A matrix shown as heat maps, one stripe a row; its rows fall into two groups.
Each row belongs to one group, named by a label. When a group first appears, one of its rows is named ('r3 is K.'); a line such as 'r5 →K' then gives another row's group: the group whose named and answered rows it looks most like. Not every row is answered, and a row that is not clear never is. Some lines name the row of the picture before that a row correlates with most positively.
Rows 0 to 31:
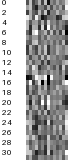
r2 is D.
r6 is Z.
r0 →D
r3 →D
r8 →Z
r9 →D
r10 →D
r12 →D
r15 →Z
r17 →D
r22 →D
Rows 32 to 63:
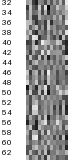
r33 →D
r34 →D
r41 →Z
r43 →D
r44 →Z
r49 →D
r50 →D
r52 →Z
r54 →Z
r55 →D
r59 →Z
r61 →Z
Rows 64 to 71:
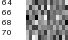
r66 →D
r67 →D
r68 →Z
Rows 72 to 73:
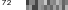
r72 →D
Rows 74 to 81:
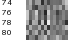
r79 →D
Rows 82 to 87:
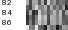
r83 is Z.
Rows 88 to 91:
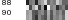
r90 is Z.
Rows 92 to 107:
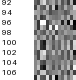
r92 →Z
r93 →D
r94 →D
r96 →Z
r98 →D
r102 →Z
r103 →Z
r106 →Z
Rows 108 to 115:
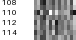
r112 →D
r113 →D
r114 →D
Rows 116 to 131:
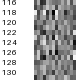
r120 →D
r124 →Z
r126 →D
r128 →Z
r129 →Z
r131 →D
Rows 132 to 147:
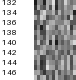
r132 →D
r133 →D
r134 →Z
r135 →Z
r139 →D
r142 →Z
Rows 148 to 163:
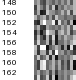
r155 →D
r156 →D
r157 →Z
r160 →Z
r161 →Z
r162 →D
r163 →D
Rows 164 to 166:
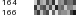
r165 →D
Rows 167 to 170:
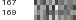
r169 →Z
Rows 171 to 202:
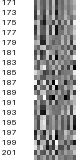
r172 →D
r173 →D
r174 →D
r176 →D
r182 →D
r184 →Z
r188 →D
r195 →Z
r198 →D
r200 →Z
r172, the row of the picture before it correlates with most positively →167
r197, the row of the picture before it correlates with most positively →167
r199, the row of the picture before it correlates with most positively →168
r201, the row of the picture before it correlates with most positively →167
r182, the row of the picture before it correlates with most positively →167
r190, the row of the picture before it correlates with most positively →169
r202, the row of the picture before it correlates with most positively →168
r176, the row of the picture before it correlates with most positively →167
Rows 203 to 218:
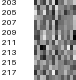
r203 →D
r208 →D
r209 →Z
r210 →Z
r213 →D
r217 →D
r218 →Z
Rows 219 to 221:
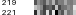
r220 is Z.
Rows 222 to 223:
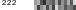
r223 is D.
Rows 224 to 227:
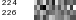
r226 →Z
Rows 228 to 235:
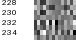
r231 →Z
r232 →D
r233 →D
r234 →Z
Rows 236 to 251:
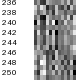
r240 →D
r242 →D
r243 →D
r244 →D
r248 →Z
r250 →Z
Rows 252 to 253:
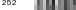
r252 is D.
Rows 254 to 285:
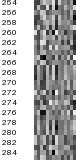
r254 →Z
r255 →D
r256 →Z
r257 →Z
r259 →D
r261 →Z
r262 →Z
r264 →Z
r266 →Z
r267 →D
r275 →Z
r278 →D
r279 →D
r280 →D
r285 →Z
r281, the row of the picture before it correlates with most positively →252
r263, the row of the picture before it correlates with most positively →252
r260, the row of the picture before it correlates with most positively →252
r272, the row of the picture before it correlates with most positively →252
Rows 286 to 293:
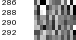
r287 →Z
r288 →Z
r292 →Z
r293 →Z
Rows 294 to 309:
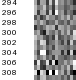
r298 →Z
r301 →Z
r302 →Z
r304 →Z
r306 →D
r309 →Z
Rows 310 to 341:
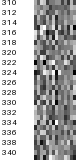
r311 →D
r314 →D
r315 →Z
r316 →Z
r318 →D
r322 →D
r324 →Z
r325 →D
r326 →D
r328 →D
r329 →Z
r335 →D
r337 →D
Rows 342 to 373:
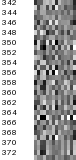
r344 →Z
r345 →Z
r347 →D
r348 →Z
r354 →Z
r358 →D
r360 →D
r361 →Z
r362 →Z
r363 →D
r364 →Z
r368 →Z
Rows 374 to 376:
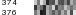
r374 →Z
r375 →D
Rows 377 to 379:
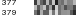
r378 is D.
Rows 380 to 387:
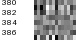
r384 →Z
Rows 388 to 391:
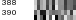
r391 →D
